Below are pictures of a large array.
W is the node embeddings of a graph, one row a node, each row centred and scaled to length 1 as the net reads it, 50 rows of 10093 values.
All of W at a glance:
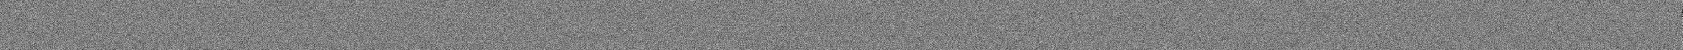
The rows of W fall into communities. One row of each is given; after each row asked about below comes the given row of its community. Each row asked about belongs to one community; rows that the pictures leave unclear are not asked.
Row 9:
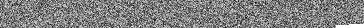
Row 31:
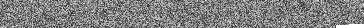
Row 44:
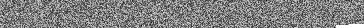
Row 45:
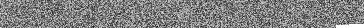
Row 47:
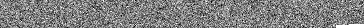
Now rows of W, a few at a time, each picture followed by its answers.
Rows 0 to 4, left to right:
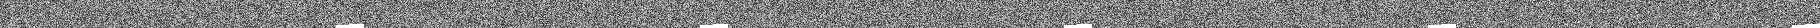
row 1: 44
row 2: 44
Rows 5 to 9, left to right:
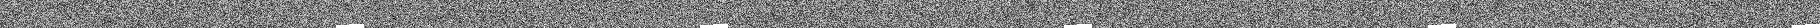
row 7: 31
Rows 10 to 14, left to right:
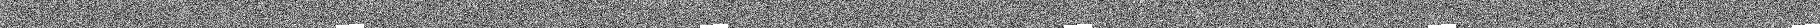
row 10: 45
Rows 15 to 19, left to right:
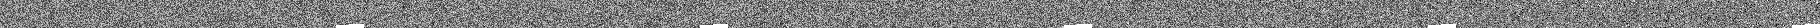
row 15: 44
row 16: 9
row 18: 9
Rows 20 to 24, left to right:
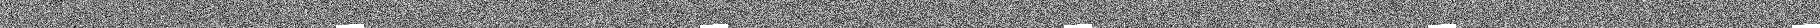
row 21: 31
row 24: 45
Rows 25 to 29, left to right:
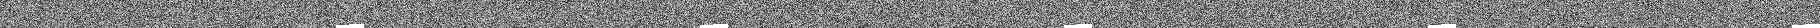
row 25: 9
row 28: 9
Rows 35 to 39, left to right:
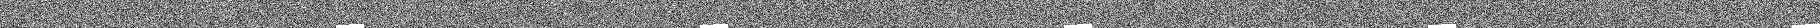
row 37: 47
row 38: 45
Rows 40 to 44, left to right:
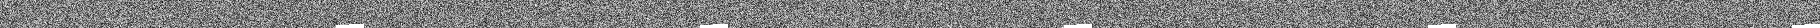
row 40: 9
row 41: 44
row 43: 45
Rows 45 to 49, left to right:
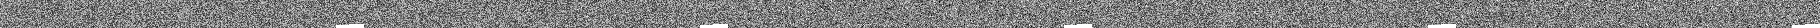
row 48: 45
